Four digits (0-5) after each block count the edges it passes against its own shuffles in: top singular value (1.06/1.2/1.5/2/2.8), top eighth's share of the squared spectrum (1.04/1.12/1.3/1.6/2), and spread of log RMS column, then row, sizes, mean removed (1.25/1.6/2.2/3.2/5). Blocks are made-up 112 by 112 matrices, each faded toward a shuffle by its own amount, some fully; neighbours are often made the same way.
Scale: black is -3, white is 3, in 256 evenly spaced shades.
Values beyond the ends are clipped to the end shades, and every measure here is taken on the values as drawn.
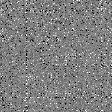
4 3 2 2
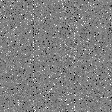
3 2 1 0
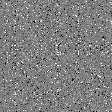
3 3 2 1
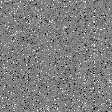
3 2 1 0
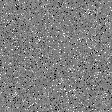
2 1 0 0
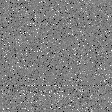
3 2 0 1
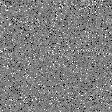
3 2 1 1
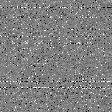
4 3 1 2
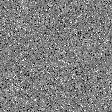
2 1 0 0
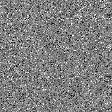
3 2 1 1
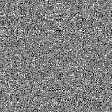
4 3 2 2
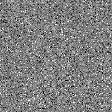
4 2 1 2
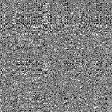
4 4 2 3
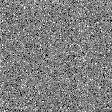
3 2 0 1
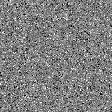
3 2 0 1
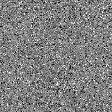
3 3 1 2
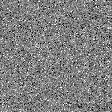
3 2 0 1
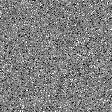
2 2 0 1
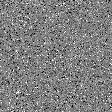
0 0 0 0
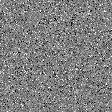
2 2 0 1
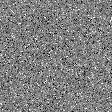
1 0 0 0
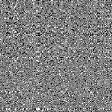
4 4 2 3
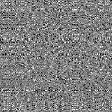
4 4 2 3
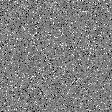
2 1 0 0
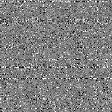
4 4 1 3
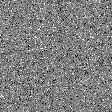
0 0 0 0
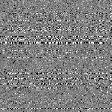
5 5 2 4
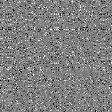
4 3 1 2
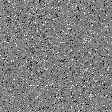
2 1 0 0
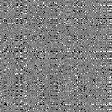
5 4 3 3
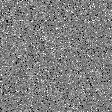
2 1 0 1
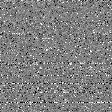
3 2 0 3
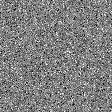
0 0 0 0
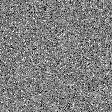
0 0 0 0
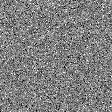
0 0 0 0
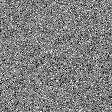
0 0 0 0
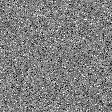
0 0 0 0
